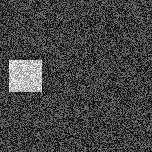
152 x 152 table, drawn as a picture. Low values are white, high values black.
There are no regular stripes. In the middle left lies a patch that is lower than the rest. The values are skewed, with a long tail toward low values. The ninth with the lowest average is the middle left.
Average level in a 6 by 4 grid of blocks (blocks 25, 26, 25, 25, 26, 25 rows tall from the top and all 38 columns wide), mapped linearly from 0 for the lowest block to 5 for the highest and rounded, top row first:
5 5 5 5 | 5 5 5 5 | 0 4 5 5 | 0 4 5 5 | 5 5 5 5 | 5 5 5 5
